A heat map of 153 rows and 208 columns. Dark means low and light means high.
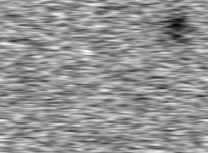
On average the colour sits 60% of the way up the scale. The top right is the ninth with the lowest average. The halves do not mirror each other. No overall slope runs across the table. One dip sinks in the top right. The grain runs across in streaks.
